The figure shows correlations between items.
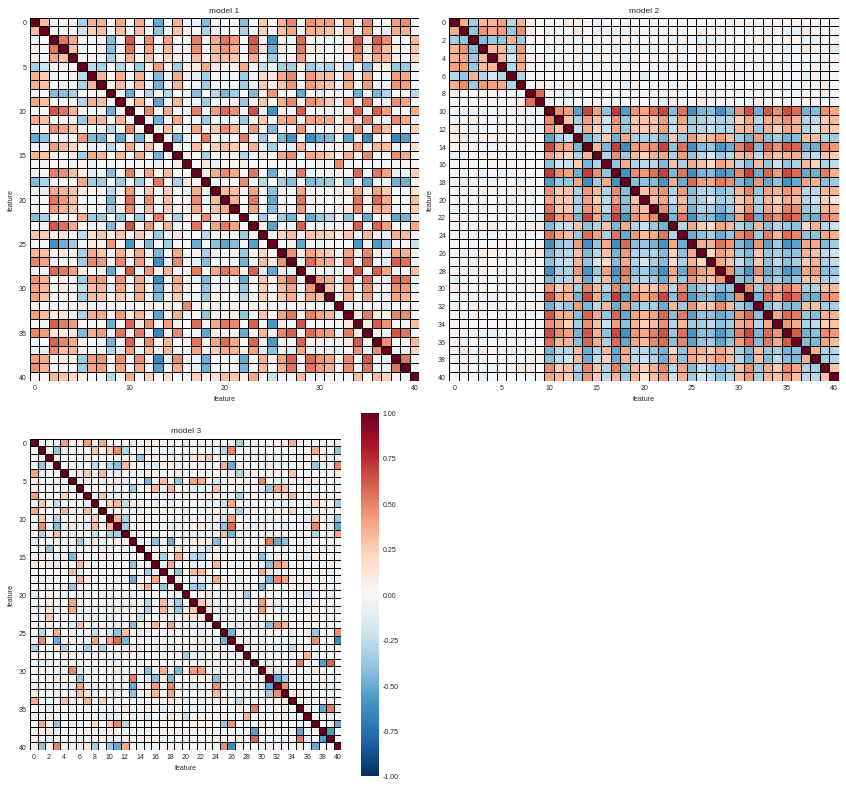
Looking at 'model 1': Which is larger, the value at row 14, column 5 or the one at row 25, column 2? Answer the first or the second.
the first
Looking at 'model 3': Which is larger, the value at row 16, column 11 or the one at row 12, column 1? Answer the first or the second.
the first
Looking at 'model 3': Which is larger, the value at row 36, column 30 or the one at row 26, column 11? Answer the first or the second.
the second
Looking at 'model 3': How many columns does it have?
41
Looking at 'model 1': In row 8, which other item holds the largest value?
25
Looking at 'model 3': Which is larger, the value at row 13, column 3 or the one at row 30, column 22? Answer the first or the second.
the second
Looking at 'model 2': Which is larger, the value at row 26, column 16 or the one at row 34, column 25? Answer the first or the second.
the first
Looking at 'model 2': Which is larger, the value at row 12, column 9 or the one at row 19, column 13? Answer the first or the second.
the first
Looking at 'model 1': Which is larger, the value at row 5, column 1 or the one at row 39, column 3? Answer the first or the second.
the second
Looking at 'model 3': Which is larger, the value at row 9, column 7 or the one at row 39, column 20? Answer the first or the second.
the first
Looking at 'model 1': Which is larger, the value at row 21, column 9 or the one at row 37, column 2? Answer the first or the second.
the second
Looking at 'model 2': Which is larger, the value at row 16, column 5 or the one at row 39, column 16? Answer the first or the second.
the first
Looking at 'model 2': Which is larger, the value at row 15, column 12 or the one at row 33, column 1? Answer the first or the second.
the first
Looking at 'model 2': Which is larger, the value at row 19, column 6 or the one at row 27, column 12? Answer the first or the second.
the first
